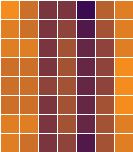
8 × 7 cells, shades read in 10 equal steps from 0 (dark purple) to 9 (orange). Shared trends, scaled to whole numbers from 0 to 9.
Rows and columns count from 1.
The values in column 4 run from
3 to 5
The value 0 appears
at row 1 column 5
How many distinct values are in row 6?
5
